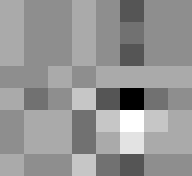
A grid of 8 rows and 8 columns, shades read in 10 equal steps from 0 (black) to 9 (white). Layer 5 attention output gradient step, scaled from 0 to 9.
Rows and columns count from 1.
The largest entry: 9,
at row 6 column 6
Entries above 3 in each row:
7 8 7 8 6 8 8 7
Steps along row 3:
down same up down down up same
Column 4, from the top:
6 6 6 5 7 4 4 7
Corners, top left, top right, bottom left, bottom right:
6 5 6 5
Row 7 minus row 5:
-1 2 1 -3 3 8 2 1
